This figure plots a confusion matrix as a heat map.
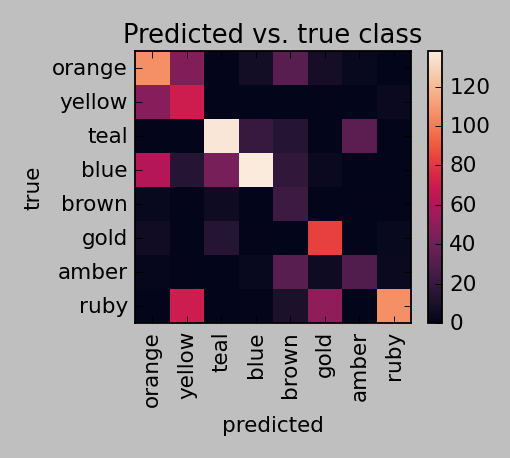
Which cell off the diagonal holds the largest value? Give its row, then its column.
ruby, yellow
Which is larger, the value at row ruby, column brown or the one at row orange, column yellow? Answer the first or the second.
the second
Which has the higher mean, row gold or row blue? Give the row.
blue
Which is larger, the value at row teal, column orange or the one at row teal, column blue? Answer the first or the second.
the second
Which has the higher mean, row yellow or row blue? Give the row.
blue
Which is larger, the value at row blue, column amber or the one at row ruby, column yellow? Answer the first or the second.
the second
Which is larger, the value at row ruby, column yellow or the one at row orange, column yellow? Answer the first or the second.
the first
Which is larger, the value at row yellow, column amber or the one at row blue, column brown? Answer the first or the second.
the second
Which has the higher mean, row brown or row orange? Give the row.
orange
